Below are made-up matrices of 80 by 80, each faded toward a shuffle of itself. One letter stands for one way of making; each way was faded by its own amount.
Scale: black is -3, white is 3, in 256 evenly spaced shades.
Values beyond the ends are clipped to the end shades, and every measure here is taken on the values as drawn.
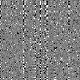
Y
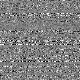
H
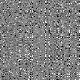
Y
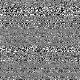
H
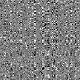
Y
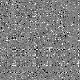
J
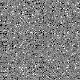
J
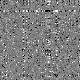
J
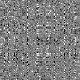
Y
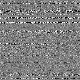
H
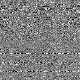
H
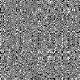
Y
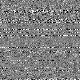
H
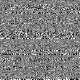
H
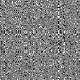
Y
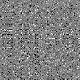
J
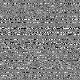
H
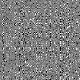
Y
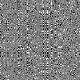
Y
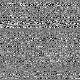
H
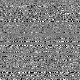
H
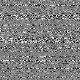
H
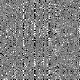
Y
